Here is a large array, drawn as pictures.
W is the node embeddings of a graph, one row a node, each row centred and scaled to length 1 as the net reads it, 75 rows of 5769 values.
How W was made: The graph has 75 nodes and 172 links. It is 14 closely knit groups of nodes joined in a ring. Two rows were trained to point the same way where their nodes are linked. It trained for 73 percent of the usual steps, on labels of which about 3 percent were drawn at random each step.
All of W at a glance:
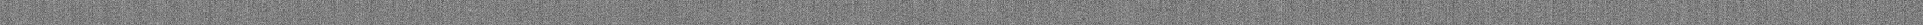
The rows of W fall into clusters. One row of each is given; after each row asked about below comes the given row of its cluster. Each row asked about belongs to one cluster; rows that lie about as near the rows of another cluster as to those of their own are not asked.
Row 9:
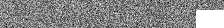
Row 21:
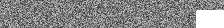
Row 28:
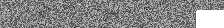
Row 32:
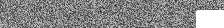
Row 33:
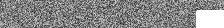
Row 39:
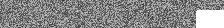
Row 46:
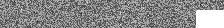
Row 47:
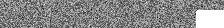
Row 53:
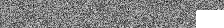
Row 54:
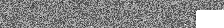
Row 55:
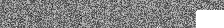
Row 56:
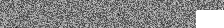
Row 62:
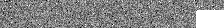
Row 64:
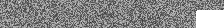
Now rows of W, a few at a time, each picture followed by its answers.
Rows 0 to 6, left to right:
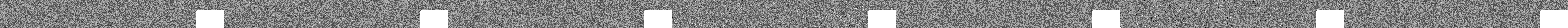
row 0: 47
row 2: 53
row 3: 32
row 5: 9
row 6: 9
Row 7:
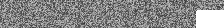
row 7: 39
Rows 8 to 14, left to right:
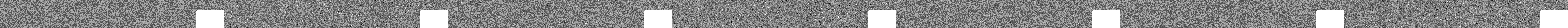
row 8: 47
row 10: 21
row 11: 32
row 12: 21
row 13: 33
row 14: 55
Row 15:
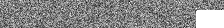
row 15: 33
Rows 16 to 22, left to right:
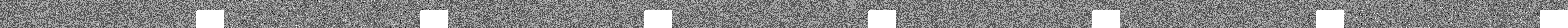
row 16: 62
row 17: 53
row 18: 55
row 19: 47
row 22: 9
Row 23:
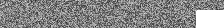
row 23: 46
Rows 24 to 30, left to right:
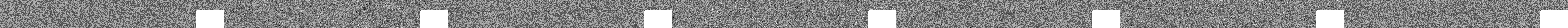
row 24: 9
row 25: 39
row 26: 62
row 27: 39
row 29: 53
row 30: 62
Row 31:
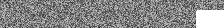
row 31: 28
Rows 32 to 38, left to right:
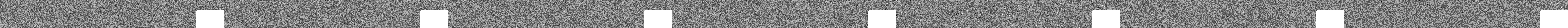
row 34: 56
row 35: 54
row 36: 46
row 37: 64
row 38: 21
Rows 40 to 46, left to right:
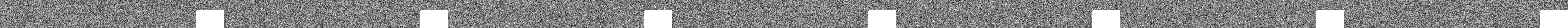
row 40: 53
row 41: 55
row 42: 64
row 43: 55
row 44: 32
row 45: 32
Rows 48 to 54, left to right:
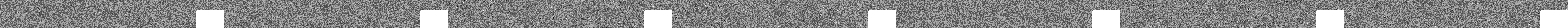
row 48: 28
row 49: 53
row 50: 39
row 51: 64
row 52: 62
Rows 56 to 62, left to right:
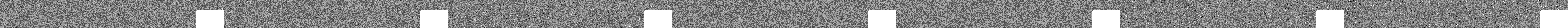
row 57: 54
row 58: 55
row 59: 28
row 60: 47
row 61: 55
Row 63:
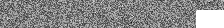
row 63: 56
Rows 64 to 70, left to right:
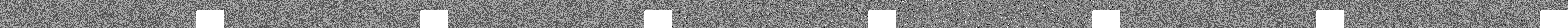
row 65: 33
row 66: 47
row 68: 62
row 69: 9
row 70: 64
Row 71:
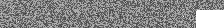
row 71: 9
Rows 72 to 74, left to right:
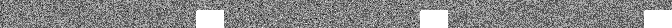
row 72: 39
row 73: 47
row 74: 46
